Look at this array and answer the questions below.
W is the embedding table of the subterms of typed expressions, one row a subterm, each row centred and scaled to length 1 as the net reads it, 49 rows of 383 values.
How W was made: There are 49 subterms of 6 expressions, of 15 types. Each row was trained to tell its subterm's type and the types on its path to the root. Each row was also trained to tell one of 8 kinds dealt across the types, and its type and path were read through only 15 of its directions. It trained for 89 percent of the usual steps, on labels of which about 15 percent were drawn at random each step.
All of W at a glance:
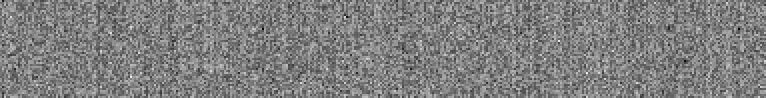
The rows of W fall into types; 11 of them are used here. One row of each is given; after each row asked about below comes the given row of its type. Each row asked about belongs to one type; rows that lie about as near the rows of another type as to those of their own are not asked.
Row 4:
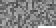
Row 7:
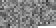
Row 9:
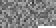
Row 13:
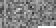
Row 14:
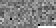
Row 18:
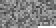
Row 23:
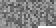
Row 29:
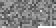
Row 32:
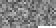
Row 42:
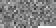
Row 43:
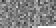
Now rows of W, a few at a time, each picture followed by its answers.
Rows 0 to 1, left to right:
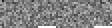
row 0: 32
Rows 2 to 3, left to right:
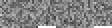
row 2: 23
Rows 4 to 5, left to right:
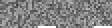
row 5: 43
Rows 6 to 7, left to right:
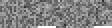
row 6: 13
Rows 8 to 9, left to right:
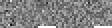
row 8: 32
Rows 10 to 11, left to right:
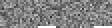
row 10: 7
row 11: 4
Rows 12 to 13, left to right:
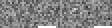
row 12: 9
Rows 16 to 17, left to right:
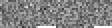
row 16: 42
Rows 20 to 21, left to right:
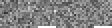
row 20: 18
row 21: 32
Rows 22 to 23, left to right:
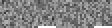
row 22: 32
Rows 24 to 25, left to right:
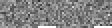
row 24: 29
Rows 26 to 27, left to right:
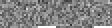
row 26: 7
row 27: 14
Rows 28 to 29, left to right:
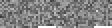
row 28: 23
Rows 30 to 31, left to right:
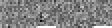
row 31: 42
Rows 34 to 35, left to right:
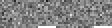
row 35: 14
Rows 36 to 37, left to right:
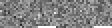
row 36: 18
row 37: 43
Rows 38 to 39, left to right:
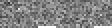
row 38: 9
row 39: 14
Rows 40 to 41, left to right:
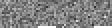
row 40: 29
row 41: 4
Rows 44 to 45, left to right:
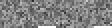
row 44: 9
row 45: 7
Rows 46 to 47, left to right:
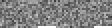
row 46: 7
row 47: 23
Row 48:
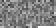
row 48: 23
